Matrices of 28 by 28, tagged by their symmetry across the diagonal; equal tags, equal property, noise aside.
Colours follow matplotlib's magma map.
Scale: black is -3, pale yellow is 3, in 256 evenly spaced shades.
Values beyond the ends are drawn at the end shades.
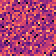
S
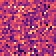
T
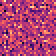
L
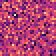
S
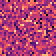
T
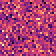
L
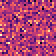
L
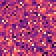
S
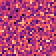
S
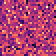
T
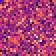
S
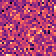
S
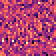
T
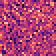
L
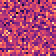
T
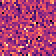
T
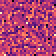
L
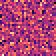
L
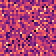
L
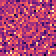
S
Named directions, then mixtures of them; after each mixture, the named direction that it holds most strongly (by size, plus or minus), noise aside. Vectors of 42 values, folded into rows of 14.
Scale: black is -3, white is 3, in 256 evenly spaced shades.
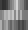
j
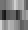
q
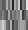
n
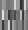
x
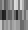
q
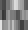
q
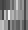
j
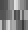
q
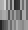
n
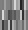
x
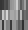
j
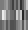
q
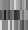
q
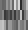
n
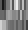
j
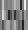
x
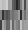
j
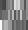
j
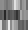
q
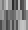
n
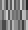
n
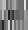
x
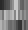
j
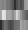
q
